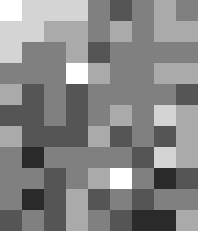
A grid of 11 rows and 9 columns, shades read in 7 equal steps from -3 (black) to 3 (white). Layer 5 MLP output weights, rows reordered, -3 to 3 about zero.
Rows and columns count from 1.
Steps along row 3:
down same up down up same same same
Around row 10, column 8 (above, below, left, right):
-2 -2 -1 0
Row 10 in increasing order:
-2 -1 -1 -1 0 0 0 0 1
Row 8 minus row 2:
-2 -4 -1 -1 0 -1 -1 1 0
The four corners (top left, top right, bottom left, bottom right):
3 0 -1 1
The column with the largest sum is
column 1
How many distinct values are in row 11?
4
